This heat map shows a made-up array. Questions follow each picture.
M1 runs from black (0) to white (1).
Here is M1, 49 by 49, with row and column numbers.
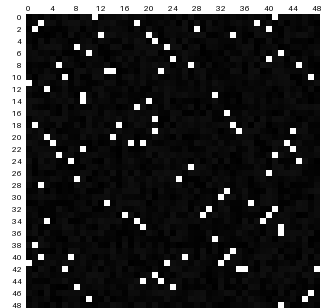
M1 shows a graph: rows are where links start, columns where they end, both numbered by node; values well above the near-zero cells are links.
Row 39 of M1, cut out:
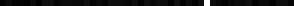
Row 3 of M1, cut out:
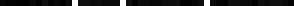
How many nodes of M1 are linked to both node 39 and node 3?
1
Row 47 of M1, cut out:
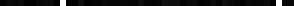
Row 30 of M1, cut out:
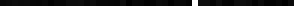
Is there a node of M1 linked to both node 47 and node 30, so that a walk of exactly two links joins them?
no
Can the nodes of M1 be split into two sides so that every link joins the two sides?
yes
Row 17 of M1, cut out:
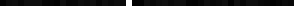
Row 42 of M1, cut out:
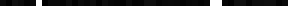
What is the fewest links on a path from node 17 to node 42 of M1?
4
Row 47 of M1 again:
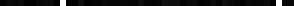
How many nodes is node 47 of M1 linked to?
2
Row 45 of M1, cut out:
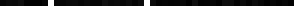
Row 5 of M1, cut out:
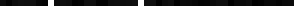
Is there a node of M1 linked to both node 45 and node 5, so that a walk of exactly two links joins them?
yes
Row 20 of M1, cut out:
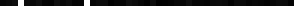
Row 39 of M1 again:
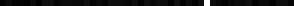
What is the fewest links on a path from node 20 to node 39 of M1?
3
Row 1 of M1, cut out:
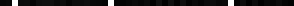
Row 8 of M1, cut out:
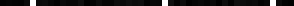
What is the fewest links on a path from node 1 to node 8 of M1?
6
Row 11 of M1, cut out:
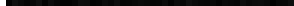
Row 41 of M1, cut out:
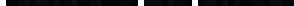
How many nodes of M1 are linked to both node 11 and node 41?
1
